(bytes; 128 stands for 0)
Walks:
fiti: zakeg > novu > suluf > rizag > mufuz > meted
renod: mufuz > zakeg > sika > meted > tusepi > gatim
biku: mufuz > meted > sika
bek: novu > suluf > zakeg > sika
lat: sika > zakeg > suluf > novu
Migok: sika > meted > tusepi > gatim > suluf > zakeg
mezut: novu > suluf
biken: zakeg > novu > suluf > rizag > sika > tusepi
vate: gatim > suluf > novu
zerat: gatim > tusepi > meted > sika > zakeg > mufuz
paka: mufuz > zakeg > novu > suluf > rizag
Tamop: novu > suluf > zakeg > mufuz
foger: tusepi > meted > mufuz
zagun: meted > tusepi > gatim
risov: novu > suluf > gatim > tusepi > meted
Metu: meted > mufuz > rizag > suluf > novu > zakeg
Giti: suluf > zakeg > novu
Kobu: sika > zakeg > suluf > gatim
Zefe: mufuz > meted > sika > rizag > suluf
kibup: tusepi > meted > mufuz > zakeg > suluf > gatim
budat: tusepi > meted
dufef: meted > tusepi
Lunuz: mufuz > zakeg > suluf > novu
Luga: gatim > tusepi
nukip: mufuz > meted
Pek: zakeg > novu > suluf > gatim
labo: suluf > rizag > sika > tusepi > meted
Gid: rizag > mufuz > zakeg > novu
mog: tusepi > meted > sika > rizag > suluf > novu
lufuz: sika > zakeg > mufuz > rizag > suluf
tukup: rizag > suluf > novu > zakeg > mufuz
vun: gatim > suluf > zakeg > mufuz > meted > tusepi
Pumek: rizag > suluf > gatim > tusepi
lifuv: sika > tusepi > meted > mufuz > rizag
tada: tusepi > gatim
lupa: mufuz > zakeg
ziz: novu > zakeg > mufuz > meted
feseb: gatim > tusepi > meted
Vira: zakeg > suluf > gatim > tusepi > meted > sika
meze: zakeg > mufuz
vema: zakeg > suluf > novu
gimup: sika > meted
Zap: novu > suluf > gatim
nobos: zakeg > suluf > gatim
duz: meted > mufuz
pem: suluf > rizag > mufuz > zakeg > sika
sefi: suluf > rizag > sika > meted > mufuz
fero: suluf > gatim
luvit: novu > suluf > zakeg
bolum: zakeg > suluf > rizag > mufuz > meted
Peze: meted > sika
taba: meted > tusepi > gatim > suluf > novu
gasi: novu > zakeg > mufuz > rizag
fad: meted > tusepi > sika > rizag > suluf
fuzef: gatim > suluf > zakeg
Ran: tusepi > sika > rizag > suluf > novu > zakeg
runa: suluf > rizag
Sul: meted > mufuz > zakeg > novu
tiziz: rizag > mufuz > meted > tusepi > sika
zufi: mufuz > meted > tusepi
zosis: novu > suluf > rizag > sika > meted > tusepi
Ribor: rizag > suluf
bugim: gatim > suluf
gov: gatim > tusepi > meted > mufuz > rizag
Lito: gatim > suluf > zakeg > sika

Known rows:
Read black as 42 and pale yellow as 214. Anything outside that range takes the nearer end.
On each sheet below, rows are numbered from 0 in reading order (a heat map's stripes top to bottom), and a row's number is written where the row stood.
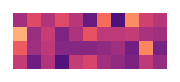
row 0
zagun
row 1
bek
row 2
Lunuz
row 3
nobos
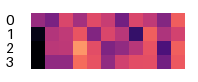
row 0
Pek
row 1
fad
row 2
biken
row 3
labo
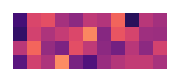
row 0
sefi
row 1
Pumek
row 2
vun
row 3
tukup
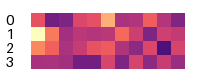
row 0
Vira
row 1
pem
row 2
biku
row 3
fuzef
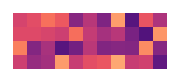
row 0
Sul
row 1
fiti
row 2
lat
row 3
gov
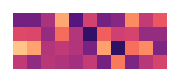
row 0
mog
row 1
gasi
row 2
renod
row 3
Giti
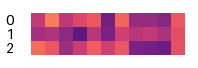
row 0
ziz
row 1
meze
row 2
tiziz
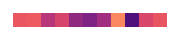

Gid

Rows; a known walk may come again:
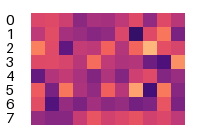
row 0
lupa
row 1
Migok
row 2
zerat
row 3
fiti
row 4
Ribor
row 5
kibup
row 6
vema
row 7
feseb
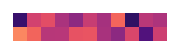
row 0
sefi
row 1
biku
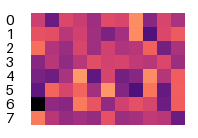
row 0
foger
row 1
Gid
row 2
Peze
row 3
Luga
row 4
mog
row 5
Zefe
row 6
labo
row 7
Lito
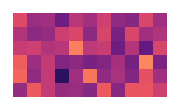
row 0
gimup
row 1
dufef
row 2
zufi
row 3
Lunuz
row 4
Kobu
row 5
tada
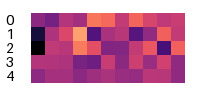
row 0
risov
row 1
Ran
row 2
biken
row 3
fuzef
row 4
bugim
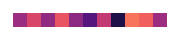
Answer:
taba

